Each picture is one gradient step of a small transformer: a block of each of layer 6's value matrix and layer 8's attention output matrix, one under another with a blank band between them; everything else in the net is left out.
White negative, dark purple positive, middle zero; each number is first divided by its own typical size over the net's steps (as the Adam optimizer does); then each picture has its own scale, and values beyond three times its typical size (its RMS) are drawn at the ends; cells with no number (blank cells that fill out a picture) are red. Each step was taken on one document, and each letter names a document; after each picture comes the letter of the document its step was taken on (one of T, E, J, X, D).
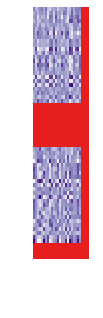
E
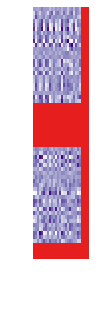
E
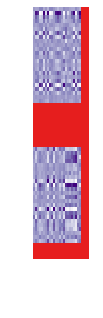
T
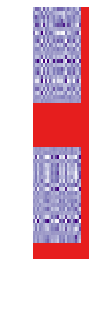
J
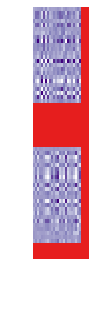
J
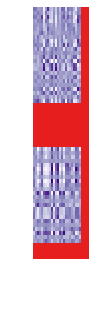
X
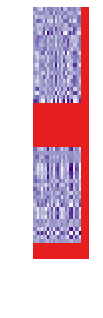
X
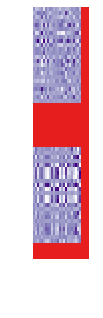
J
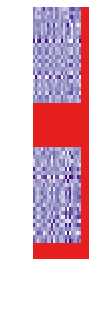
E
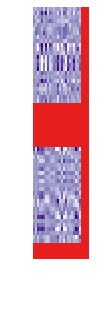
J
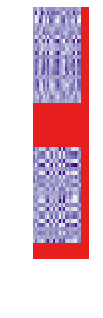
T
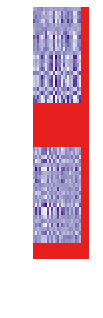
X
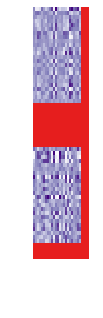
E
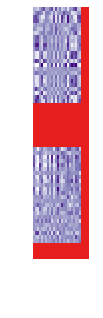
X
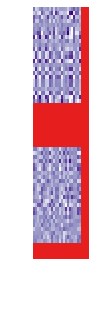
E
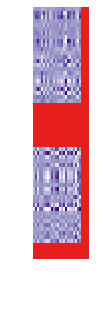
J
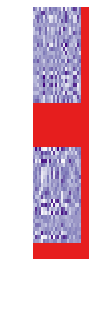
X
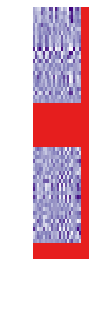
E
